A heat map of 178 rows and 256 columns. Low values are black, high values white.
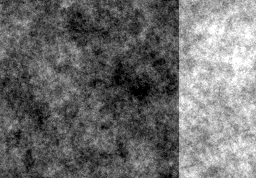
Ninth with the lowest average: centre. Stripes: none. Seam: vertical, 70% of the way across, the right part higher.
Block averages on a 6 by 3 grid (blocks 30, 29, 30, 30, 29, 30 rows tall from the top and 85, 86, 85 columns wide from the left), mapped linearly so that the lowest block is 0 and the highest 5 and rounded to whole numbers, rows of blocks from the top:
114
115
105
104
114
114
